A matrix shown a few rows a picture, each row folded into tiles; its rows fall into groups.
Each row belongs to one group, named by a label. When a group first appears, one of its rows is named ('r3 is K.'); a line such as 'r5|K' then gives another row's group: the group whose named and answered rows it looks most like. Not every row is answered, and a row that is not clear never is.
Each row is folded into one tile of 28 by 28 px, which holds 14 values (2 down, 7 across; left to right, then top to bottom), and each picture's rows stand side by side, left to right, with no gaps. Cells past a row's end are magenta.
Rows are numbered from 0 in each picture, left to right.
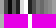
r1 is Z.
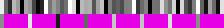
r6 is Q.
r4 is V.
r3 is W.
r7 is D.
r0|D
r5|V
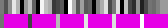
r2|Q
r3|V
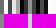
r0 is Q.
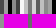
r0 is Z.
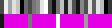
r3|Q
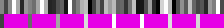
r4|V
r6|V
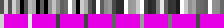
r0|Q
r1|Z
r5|V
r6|Q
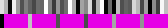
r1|V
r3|W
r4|Z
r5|Z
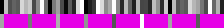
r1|D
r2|Z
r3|Q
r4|D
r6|Z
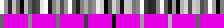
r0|D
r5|V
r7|D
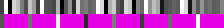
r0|Q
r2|V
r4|D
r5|W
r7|Z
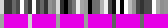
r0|V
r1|Z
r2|V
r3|V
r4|Q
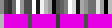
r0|V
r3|D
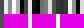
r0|W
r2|Q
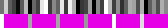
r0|Z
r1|Q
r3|Z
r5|V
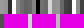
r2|V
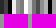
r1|D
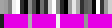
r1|Z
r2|V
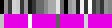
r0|Q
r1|Z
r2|D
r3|Z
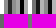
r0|D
